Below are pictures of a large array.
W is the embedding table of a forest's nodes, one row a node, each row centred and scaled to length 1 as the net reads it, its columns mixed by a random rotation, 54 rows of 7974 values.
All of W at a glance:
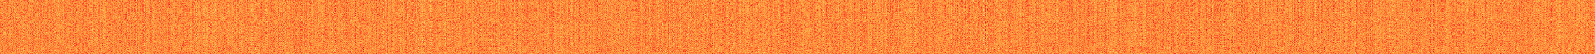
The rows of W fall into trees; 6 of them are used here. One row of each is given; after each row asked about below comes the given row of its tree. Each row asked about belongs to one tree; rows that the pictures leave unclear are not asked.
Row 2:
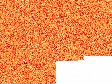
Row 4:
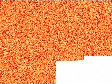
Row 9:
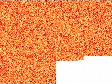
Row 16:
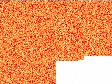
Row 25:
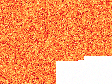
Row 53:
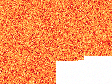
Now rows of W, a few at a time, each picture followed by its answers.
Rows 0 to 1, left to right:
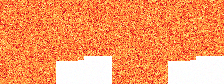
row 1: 9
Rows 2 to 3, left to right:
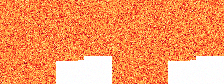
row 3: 53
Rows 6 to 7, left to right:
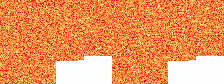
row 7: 16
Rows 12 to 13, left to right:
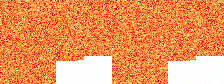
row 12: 25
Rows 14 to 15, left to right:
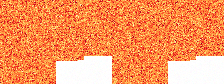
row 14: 16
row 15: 9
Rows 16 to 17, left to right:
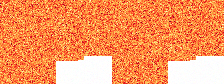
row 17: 2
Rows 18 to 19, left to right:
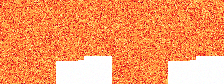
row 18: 16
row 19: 4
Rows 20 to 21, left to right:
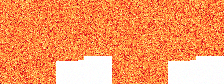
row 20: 2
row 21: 9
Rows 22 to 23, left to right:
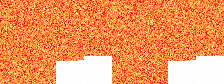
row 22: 9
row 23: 53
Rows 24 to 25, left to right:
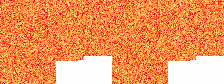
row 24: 25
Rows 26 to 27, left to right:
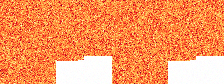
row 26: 9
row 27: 53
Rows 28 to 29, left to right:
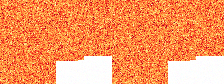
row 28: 25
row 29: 9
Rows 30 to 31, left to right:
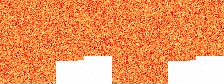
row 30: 9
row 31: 25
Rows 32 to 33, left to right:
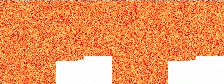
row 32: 2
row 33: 53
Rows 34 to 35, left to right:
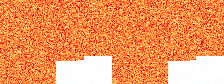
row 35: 9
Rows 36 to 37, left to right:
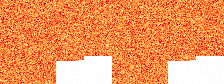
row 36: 25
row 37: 9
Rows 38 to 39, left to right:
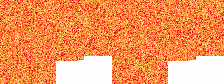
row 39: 4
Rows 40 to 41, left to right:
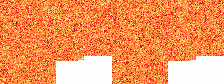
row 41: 25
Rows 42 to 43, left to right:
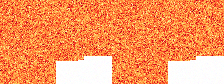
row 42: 9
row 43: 53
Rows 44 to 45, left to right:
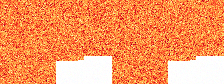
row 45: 53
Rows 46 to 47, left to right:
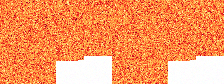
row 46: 25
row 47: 4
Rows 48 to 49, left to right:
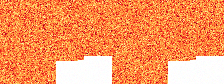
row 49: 4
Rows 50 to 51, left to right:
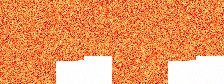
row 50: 25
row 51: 4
